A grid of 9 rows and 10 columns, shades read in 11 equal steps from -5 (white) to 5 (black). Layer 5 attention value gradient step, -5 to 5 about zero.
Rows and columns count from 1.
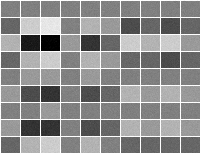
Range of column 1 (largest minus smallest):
3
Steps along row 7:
same down up same same same same same same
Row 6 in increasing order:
-2 -2 -1 -1 -1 0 1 2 2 3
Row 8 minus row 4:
-2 5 6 0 4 2 -3 -2 -4 -2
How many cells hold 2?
6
